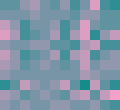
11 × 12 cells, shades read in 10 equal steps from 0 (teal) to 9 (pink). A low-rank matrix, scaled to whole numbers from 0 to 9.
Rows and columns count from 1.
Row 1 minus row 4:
-5 -3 3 3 0 -3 3 -4 -4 7 -3 -6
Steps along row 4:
down down up up up down up up down up up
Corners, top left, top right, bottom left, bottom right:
3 1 5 2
